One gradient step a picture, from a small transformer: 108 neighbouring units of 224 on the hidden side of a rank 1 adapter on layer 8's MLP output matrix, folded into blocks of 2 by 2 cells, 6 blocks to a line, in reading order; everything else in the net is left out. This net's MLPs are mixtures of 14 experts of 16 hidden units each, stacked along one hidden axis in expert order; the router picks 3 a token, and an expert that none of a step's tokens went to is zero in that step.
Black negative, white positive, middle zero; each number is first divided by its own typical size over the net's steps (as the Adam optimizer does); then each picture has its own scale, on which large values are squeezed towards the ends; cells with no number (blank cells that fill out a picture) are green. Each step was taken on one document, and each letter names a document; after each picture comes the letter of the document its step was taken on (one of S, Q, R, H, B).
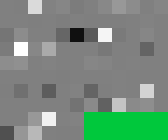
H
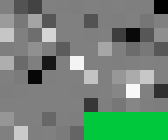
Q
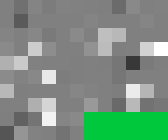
H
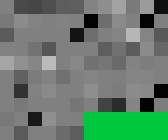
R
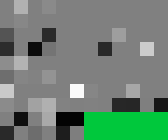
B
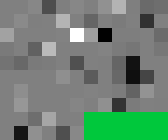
R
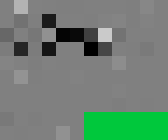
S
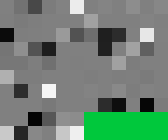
R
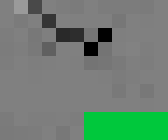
S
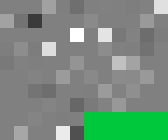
R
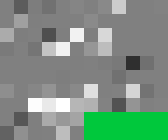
H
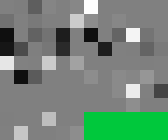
Q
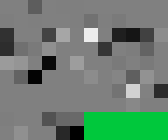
Q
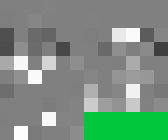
Q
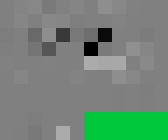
S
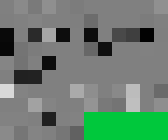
Q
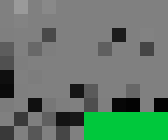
B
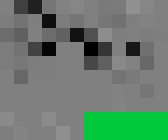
S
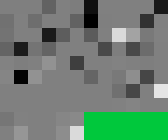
Q
